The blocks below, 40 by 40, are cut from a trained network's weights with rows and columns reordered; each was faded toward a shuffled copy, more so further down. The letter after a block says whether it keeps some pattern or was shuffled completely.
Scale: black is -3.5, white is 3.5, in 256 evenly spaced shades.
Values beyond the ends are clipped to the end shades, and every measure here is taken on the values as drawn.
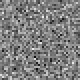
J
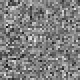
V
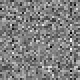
V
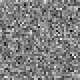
J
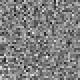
V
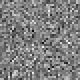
V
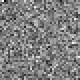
J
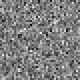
J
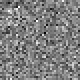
V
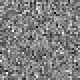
J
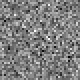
J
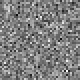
J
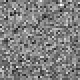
J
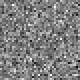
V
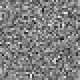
J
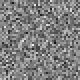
J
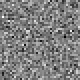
J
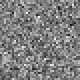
J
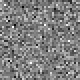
J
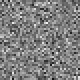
V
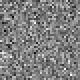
V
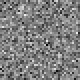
J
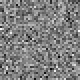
J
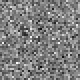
J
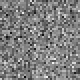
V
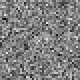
J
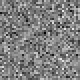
J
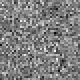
V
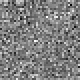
V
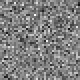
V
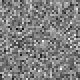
V
